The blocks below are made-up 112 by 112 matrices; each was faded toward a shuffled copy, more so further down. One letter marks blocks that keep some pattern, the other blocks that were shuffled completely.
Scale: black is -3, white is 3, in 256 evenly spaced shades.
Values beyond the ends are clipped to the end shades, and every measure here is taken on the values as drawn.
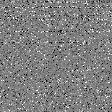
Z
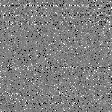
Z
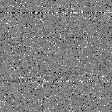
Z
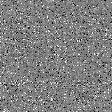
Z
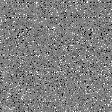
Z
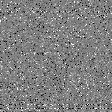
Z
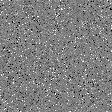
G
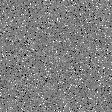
G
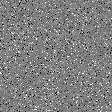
G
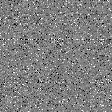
Z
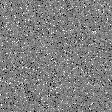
G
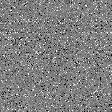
Z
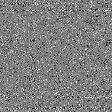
Z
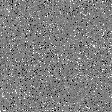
Z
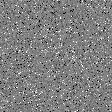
G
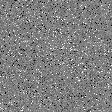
G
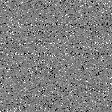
Z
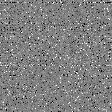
Z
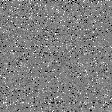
Z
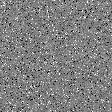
G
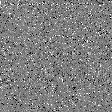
Z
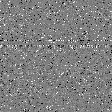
Z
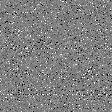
Z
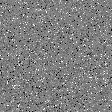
G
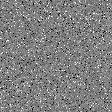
G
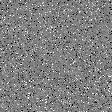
G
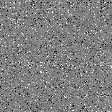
Z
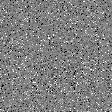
Z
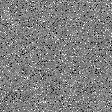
Z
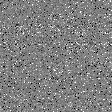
Z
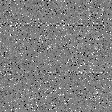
Z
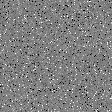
G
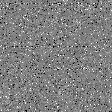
Z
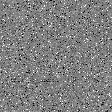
Z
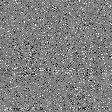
Z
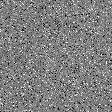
G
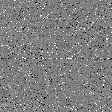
Z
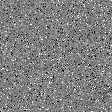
G
